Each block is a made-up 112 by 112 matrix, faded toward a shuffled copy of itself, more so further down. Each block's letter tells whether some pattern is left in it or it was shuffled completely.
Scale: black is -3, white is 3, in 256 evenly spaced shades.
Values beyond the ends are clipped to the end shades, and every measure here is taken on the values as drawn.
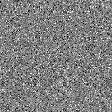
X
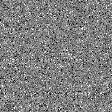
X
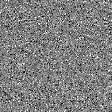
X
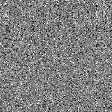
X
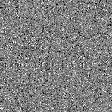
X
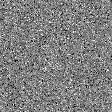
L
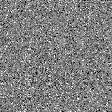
X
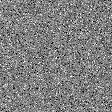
L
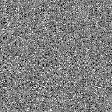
X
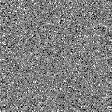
X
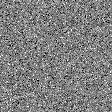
L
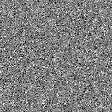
X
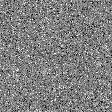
L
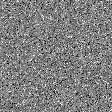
L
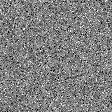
L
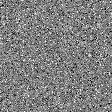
L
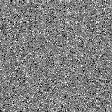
X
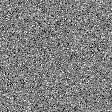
L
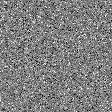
L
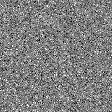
X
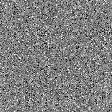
X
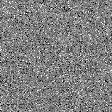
X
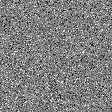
L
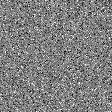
L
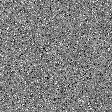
L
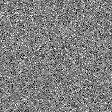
X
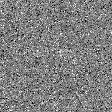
X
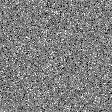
L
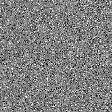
X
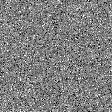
X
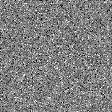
X
